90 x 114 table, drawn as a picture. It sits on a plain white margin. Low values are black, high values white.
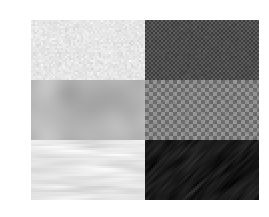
The table splits into 3 rows of 2 panels. Panel 1,1: very high, fine-grained, faint in contrast. Panel 1,2: low, checkered. Panel 2,1: high, smooth, faint in contrast. Panel 2,2: middling, checkered. Panel 3,1: very high, streaked across, faint in contrast. Panel 3,2: very low, slanting up to the right, faint in contrast.
